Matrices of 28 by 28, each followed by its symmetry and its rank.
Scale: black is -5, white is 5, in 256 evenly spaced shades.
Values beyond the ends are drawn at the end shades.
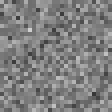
symmetric, full rank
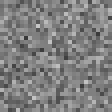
antisymmetric, full rank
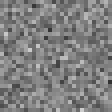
antisymmetric, full rank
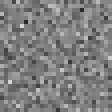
antisymmetric, full rank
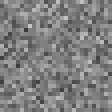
antisymmetric, full rank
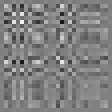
symmetric, rank two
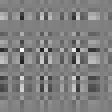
neither, rank one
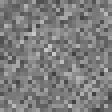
symmetric, full rank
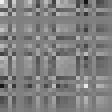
symmetric, rank two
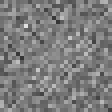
symmetric, full rank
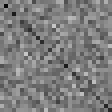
symmetric, full rank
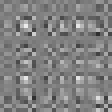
symmetric, rank two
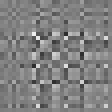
symmetric, rank two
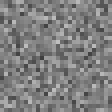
antisymmetric, full rank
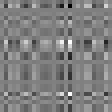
neither, rank one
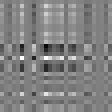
neither, rank one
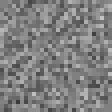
antisymmetric, full rank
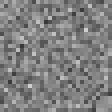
symmetric, full rank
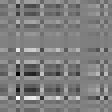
neither, rank one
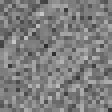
symmetric, full rank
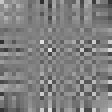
symmetric, rank two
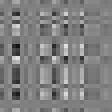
neither, rank one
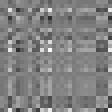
symmetric, rank two
